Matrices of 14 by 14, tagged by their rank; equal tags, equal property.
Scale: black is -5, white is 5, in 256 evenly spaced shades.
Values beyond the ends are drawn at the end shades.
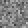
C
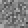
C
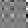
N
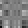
N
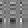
N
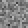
C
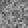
C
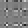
N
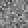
C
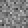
C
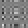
N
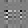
N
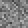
C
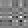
N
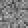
C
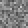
C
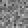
C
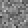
C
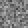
C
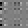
N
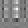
N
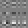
N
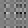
N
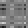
N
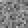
C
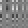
N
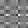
N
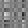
N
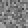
C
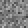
C
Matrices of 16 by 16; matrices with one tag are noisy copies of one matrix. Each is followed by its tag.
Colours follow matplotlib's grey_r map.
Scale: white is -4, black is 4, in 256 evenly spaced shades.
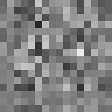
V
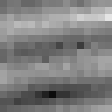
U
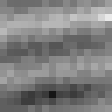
U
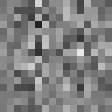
V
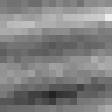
U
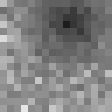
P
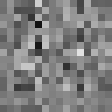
V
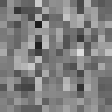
V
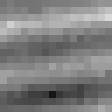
U
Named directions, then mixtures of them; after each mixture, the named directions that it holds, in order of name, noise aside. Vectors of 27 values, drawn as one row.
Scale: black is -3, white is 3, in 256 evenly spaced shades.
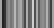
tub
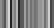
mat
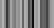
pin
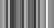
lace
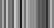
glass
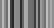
glass, lace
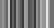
lace, mat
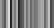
mat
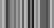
pin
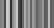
glass, mat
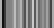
tub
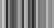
lace, pin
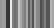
mat, pin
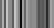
glass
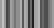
pin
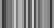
tub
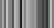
glass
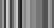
glass, mat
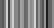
lace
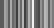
mat, pin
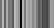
glass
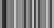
tub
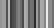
lace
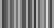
lace, tub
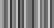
mat, pin
